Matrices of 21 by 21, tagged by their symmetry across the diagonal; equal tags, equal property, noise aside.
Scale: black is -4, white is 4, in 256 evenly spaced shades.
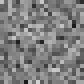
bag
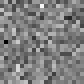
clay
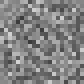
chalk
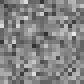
chalk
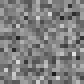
clay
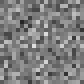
chalk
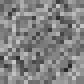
chalk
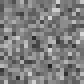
bag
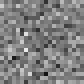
bag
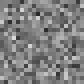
clay
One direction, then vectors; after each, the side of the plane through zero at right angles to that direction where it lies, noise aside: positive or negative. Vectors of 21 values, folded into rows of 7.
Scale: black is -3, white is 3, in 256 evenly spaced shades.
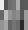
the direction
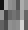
negative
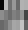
negative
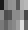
negative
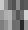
positive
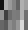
negative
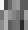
positive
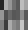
negative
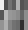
positive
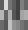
negative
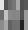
positive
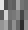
positive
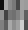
negative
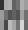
negative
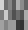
positive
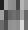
negative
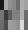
negative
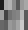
negative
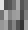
positive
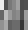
positive
